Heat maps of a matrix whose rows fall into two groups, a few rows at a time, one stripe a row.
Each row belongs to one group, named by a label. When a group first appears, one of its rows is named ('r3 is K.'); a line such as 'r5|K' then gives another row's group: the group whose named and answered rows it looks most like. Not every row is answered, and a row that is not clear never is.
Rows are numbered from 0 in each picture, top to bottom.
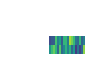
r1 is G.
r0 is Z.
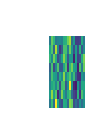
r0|G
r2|G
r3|Z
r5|G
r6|G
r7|Z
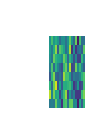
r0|Z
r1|G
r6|G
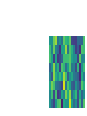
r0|G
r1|G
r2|Z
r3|G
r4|G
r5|G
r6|Z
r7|Z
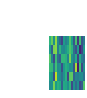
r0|Z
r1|G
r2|Z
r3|Z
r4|Z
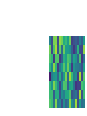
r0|G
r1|G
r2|Z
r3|G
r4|Z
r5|G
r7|Z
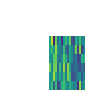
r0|Z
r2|G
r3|G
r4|G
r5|Z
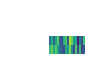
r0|Z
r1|Z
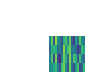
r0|Z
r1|G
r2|Z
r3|G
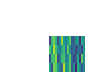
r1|G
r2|G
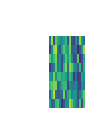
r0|Z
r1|G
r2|G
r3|Z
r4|G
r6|G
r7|Z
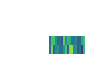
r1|Z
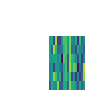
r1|G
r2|Z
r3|Z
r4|G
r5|Z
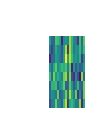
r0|Z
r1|Z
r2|Z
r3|G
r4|G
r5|G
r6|Z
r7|Z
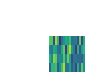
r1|G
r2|G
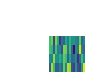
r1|Z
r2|G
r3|G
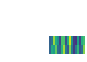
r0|G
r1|G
